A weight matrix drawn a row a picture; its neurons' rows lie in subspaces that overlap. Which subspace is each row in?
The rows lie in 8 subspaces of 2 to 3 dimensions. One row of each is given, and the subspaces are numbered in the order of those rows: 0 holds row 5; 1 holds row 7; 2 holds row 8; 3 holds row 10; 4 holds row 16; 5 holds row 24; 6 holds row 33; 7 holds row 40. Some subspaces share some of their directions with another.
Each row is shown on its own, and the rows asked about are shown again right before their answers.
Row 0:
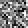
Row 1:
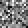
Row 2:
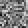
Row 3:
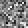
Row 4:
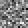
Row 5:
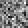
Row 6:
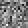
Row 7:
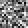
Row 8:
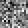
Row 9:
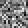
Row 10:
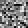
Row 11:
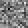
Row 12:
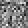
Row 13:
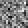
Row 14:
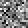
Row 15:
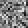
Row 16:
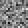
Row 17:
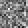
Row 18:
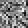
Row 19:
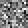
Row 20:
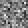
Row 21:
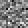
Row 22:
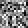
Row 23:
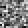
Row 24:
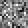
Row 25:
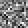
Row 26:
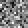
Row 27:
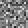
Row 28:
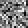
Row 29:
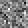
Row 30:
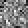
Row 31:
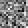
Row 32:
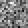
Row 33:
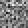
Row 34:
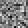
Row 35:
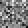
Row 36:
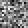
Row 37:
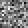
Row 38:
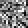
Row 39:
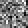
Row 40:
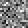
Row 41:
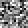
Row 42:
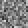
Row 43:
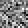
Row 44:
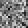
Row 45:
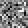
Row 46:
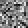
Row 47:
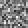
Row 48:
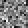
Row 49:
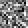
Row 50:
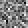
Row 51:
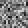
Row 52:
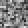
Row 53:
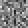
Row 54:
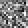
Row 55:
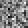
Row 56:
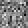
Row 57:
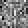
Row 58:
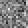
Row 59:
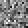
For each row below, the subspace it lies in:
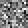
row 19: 3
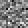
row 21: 4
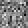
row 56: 7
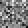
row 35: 6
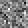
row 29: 3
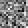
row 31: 2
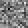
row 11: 1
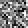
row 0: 3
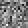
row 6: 7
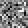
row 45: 5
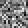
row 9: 2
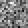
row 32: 2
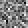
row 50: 5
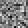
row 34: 3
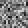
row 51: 2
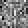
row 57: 5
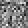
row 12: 7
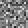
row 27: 6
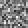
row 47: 2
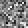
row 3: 2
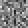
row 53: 5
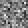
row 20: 3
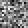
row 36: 1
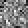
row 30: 5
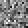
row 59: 2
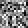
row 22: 7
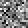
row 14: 7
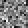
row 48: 5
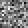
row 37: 1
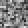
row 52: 0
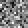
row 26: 2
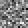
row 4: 4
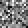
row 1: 6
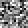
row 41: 1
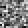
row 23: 0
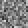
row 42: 5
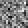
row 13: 0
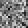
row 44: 6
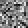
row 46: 3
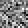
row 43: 4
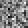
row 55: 0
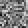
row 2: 0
